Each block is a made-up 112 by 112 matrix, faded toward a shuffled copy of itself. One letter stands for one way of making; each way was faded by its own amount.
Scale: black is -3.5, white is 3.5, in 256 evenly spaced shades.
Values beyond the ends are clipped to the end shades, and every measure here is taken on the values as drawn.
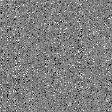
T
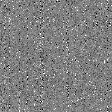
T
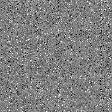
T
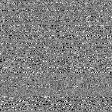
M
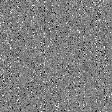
T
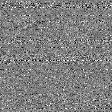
M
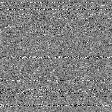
M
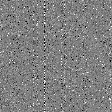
T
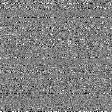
M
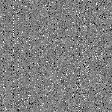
T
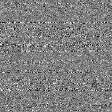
M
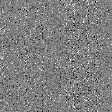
T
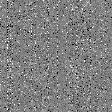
T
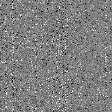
T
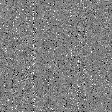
T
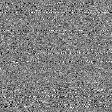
M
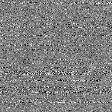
M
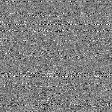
M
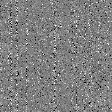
T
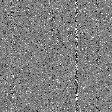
T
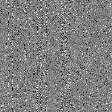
T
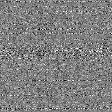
M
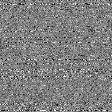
M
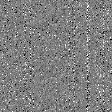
T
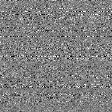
M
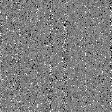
T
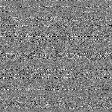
M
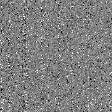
T
